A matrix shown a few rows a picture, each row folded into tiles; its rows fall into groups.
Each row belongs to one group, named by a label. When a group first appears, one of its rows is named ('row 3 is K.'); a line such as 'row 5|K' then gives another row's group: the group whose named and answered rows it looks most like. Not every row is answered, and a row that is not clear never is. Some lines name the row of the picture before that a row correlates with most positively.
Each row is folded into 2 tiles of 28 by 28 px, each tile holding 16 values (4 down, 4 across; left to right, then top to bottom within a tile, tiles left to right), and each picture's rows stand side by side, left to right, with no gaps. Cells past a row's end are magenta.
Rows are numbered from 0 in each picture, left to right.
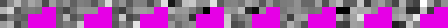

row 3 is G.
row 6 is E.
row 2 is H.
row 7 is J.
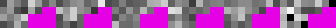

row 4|G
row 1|G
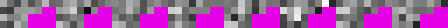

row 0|E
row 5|G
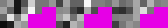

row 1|J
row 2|E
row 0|J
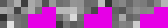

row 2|H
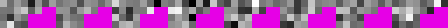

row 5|J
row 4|J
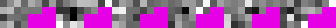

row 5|H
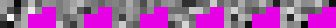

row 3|E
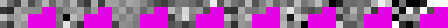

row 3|G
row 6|G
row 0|E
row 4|E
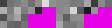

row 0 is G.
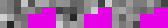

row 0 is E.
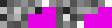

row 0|G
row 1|H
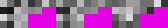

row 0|E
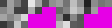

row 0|J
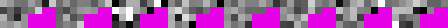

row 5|J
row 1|H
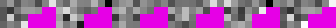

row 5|H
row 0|H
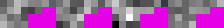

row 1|J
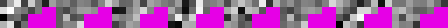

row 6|J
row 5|H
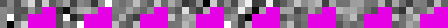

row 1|H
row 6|G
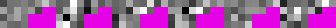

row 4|H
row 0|G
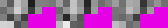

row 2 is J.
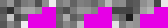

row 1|H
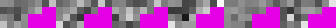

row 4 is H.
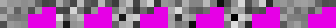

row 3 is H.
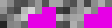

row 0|J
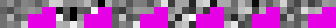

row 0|H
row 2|H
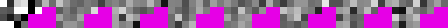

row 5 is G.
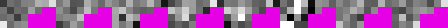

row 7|H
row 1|J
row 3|G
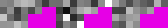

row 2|E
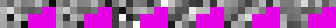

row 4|J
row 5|E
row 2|H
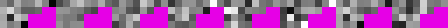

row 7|J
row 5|H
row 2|J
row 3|G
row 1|G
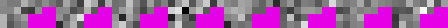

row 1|J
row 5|H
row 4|G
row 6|E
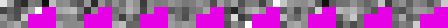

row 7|H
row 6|G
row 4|H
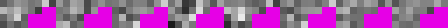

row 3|J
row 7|G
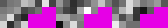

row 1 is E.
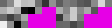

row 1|G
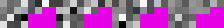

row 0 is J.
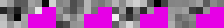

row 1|J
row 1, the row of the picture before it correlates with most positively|2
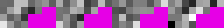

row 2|H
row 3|J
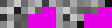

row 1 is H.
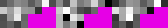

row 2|G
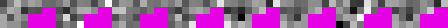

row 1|H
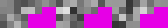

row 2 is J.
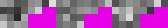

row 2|G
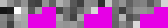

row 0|E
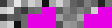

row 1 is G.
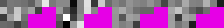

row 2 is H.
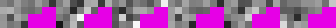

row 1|J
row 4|J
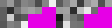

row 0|H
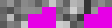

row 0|H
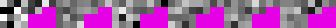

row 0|E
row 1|H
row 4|J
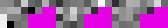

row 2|G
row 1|G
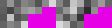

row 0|H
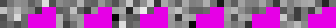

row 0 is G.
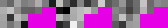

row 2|J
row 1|E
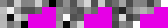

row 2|H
